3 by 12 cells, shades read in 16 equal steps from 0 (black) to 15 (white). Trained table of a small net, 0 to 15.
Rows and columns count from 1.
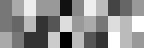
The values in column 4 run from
3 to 9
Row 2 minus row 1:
0 -4 -3 -6 -4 12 1 -4 -4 9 5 6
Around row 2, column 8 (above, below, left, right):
14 5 9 7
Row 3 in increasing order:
0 3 3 3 5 7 9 10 11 11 12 15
